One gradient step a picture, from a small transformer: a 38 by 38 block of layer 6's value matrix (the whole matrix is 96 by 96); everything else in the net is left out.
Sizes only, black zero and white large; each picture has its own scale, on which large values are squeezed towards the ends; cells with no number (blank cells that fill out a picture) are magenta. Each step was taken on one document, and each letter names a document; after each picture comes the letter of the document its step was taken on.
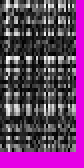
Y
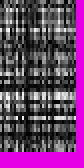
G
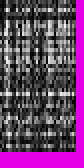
Y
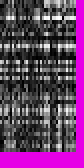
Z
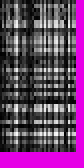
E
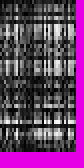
E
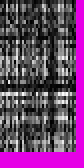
G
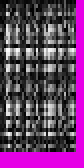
Y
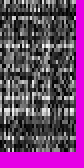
Z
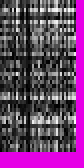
E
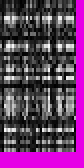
Z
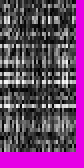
G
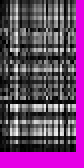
E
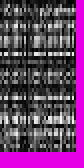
E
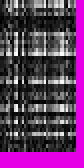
G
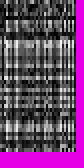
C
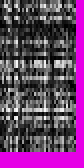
G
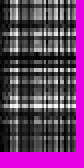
E
